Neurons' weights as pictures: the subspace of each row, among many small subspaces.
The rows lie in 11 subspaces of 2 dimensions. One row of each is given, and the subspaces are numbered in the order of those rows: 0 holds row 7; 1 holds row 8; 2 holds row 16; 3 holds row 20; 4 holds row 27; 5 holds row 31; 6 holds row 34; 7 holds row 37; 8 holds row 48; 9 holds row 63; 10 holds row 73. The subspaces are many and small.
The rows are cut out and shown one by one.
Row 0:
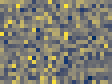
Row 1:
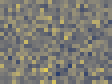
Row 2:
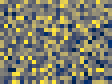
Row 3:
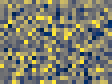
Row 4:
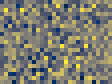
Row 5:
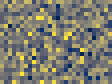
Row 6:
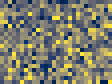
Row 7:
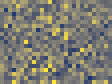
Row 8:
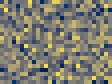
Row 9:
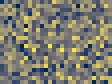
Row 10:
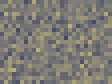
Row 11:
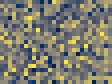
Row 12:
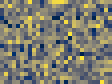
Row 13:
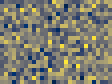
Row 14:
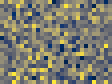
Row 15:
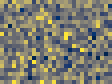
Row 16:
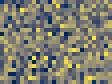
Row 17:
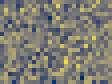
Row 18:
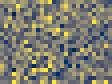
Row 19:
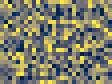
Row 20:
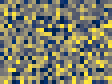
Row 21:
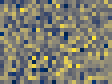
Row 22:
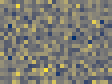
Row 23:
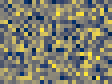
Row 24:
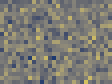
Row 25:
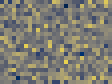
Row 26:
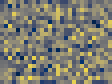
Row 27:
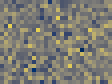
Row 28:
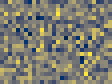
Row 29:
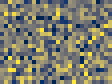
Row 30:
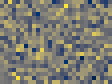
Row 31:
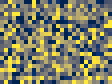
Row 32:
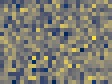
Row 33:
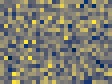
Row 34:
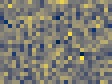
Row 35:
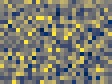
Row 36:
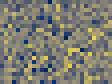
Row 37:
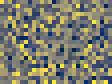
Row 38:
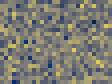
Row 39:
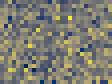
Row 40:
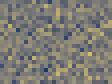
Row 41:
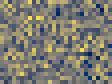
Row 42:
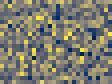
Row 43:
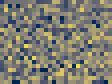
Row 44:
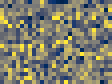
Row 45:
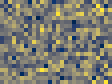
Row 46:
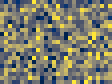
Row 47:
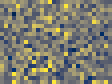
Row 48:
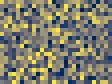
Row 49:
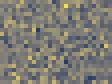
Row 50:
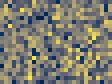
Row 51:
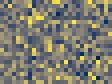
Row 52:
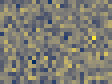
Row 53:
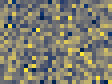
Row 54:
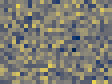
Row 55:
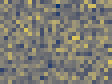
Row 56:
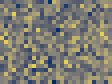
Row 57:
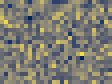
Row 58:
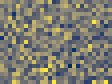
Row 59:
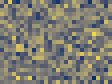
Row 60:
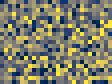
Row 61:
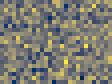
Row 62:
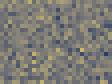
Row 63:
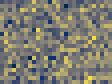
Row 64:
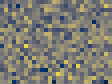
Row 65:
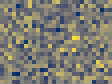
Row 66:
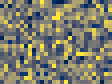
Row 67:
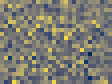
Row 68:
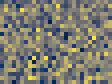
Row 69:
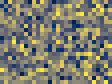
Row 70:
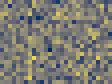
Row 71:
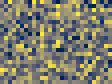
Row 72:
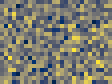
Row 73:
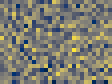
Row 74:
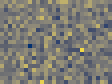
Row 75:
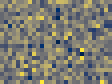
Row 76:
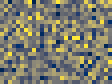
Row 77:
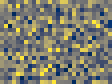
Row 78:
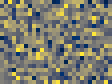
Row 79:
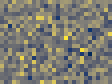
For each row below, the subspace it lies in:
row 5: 0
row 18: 0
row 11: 4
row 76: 5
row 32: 2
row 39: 6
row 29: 3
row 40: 10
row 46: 9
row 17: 8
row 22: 7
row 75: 4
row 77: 7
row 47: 0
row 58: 10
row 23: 10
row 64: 1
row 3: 10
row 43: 1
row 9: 7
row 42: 0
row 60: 7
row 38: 5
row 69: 1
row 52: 2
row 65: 3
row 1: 10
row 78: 9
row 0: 9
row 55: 5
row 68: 2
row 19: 7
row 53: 6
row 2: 3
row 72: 3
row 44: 6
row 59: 9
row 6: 6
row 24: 9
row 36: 0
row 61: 8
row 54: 3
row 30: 9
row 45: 1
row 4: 8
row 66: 4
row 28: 3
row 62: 4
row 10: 5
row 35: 10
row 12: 6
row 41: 1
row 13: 8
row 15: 2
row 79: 0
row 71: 5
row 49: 9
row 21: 2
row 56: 4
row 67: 1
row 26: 7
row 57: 6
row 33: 5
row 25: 9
